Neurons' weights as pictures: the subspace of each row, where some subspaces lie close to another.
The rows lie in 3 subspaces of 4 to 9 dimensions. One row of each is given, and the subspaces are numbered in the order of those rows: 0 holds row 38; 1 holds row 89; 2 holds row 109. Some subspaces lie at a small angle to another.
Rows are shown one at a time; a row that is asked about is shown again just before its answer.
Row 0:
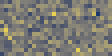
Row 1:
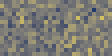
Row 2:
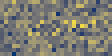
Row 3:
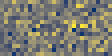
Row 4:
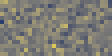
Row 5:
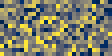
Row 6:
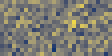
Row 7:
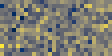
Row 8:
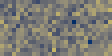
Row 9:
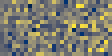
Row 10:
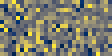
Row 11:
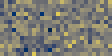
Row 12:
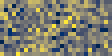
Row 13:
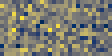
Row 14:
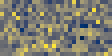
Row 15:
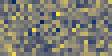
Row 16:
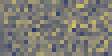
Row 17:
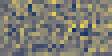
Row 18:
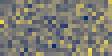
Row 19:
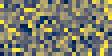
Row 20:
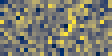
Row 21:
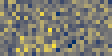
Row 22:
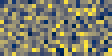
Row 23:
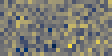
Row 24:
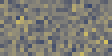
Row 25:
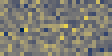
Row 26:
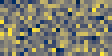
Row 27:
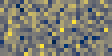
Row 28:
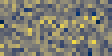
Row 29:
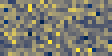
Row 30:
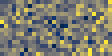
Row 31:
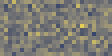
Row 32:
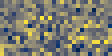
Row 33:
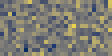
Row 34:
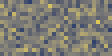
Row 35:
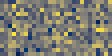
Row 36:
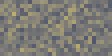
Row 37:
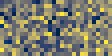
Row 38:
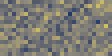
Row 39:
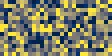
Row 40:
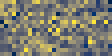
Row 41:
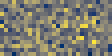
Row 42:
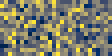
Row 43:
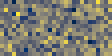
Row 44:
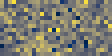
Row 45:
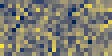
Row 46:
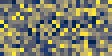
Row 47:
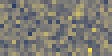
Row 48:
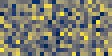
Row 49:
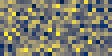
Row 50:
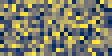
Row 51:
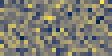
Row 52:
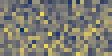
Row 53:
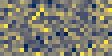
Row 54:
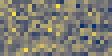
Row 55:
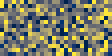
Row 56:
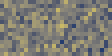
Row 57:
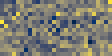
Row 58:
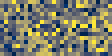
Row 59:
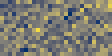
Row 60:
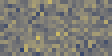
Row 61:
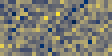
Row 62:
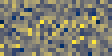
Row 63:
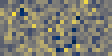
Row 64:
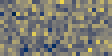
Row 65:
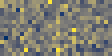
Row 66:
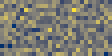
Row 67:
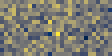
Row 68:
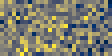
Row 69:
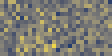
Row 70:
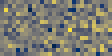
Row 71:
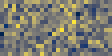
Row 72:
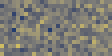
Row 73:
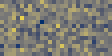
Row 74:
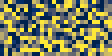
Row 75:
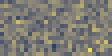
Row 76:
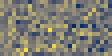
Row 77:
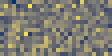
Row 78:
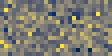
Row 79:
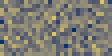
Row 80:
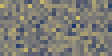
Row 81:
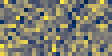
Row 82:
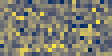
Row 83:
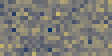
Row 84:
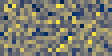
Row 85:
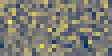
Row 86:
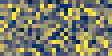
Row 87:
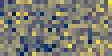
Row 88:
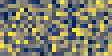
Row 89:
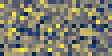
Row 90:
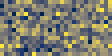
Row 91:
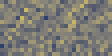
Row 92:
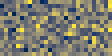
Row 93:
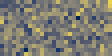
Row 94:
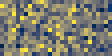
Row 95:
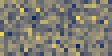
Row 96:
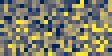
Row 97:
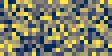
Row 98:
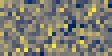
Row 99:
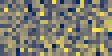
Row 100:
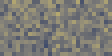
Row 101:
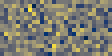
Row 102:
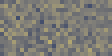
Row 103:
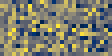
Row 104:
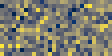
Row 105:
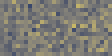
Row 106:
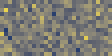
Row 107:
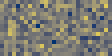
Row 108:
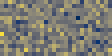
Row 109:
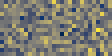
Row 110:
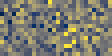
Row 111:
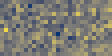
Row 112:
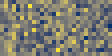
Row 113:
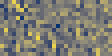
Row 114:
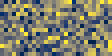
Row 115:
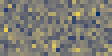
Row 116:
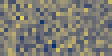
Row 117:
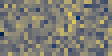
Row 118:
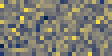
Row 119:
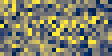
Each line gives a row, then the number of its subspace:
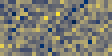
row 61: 0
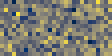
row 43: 2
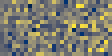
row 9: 1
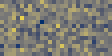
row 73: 1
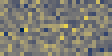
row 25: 2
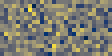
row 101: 2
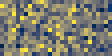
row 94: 1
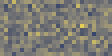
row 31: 2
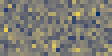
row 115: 2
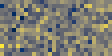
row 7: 1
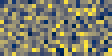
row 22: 0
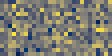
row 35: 2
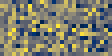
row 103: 1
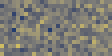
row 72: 1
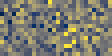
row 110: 0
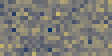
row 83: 1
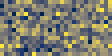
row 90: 1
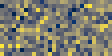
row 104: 1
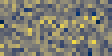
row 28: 1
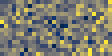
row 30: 1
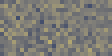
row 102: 2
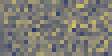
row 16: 1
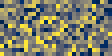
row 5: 0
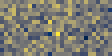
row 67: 2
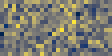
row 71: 0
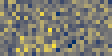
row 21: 1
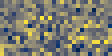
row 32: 2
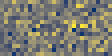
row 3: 1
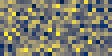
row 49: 2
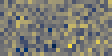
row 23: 1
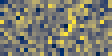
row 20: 0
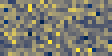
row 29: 2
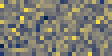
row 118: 0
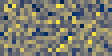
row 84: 2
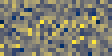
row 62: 1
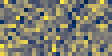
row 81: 0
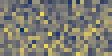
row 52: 2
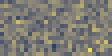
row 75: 2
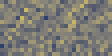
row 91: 0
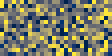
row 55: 0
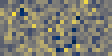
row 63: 0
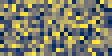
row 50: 2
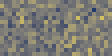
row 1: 0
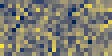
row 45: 1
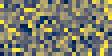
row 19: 0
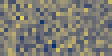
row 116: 1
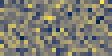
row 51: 0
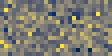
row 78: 2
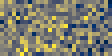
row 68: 1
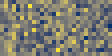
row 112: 1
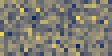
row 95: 0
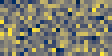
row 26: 0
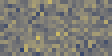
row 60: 0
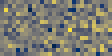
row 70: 2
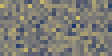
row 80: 0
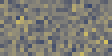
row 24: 2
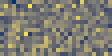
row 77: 2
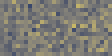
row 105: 1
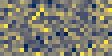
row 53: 0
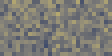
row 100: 2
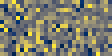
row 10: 2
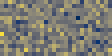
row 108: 2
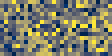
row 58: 1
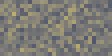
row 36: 0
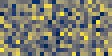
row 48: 2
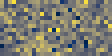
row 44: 0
